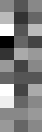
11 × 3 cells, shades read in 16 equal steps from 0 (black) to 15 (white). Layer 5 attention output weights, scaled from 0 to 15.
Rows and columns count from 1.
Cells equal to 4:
3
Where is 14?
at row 9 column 1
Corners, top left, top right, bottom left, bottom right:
8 8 9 8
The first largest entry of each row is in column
1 1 1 2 2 1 1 1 1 3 1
